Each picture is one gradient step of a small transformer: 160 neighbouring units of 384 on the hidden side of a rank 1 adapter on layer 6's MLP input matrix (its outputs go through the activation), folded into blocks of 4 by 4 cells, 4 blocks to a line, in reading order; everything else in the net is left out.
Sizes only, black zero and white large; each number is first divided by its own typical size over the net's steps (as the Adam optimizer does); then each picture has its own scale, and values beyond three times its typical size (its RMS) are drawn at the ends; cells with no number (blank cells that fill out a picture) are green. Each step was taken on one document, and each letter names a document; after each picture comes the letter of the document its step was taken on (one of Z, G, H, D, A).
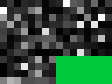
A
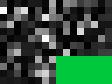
A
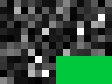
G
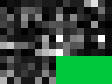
G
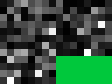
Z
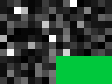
G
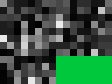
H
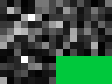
Z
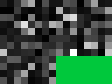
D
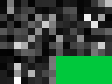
H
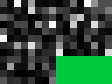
D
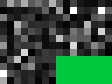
Z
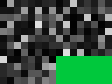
A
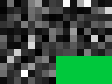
D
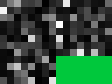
H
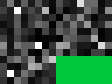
D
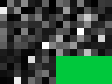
H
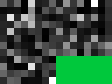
D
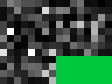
G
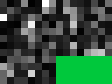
Z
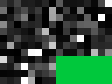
A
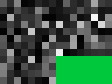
D
